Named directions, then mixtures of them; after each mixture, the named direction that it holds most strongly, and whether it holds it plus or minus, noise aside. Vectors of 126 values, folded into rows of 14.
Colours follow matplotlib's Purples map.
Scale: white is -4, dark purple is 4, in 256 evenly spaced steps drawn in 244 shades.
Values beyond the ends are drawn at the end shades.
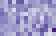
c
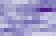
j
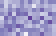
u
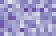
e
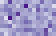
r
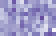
c, minus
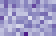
u, minus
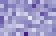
u, minus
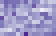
u, minus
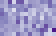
c, plus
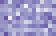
r, minus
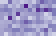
r, plus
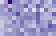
e, minus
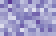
e, minus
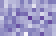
u, plus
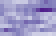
j, plus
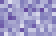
e, plus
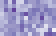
c, minus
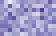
e, plus
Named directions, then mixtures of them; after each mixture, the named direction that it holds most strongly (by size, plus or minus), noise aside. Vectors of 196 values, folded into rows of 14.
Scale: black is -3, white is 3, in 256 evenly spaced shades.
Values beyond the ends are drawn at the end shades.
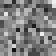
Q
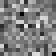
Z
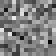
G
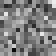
Q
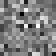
Z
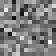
G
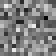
Q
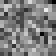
Q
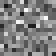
Z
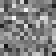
Z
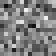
Q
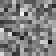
G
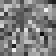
Q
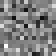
Z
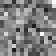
Q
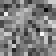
Q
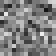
Q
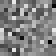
G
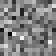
G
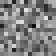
Q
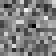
Q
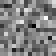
Q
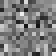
Z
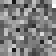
Q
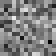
G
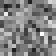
Q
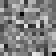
Z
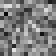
Q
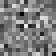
Z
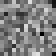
Q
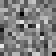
Z
